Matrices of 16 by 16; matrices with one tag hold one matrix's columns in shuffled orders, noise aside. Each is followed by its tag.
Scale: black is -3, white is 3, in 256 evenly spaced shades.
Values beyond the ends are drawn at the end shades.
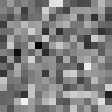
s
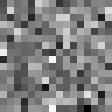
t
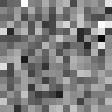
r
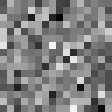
t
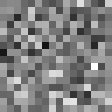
s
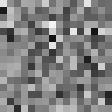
r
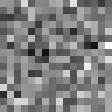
s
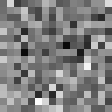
s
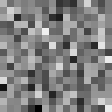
t
